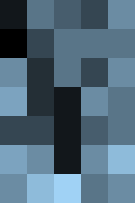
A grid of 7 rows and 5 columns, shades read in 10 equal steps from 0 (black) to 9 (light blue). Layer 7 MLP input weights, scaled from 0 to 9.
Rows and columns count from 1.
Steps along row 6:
down down up up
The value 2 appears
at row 3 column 2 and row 4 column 2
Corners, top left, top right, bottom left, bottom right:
1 6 6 6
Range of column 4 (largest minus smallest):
3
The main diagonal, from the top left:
1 3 5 6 5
